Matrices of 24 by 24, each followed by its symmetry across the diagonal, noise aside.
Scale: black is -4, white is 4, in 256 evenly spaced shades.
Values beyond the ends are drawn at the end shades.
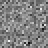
symmetric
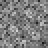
symmetric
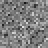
symmetric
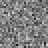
neither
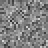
symmetric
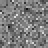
symmetric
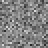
neither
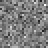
neither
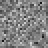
symmetric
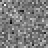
symmetric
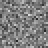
neither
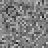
symmetric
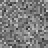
symmetric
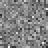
symmetric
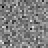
neither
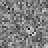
symmetric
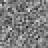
symmetric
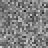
neither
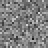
neither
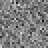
neither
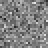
neither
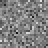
symmetric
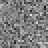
neither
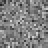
symmetric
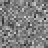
neither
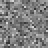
neither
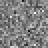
neither
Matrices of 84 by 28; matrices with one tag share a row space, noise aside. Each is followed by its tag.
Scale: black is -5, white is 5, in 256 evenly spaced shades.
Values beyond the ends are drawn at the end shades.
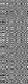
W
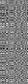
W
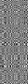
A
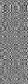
A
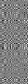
A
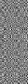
A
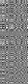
W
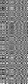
W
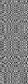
A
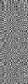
A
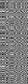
W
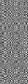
A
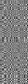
A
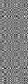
A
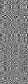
A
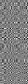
A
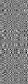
A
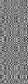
A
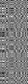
W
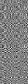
A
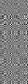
A
